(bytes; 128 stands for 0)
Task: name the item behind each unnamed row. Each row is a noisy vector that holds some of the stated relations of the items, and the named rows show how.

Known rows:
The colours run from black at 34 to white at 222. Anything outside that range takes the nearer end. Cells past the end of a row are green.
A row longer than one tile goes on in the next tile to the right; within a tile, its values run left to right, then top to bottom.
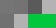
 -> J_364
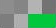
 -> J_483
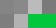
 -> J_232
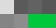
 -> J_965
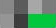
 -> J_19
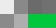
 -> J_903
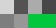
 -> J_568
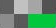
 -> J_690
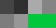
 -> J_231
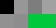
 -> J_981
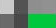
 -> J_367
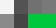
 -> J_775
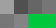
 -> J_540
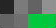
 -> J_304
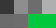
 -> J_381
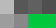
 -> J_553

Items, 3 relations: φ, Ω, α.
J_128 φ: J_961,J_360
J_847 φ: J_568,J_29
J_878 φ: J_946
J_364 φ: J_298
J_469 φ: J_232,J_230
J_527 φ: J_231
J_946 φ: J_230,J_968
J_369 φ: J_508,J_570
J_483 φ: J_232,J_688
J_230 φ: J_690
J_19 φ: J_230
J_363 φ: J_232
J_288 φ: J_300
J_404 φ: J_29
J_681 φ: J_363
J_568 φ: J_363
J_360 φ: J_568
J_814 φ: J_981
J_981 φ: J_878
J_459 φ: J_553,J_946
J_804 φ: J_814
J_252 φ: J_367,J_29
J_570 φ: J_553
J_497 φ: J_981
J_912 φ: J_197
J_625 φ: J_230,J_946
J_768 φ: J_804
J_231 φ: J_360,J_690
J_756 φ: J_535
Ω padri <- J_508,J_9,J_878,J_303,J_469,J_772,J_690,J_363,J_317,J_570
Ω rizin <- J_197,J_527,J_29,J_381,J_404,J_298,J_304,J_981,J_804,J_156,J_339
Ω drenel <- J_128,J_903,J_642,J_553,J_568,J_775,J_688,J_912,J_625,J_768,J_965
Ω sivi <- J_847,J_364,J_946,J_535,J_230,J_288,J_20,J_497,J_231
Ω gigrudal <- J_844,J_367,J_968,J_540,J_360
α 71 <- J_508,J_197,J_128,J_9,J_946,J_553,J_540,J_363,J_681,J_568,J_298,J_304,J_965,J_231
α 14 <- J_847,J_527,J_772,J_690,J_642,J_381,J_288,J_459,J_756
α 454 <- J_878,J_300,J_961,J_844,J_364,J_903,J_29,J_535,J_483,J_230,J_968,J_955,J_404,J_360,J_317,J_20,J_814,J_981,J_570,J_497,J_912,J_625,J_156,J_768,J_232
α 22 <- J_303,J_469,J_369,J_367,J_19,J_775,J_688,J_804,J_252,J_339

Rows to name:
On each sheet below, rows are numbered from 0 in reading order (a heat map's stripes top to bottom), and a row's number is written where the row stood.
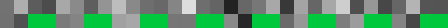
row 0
J_9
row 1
J_756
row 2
J_768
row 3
J_317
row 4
J_804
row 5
J_156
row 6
J_128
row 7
J_508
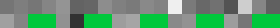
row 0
J_459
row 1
J_369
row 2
J_968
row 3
J_642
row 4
J_878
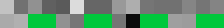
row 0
J_625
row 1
J_570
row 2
J_303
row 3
J_814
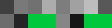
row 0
J_339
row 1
J_469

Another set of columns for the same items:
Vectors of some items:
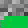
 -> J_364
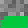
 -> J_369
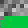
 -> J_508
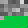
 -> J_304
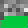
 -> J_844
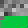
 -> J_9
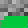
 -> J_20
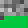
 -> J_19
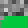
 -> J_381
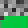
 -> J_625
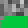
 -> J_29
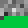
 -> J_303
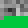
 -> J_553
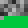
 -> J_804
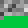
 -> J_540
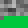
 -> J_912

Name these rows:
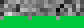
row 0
J_360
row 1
J_756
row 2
J_981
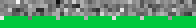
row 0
J_847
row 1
J_642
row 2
J_363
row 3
J_128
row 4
J_231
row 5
J_681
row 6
J_527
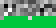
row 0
J_946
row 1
J_568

